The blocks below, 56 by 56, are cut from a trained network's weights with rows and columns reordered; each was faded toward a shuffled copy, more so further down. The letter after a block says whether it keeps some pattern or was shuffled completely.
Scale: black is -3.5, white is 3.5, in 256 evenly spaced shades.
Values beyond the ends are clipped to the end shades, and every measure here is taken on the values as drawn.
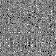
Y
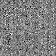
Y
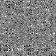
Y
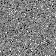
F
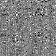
Y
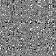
Y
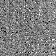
Y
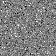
F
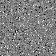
F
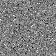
F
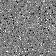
F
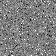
F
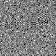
Y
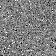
F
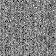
Y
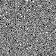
F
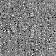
Y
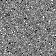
F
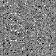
Y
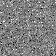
F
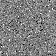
F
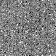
Y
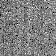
Y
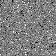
F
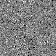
Y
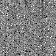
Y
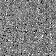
Y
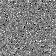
F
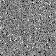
Y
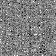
Y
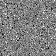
F
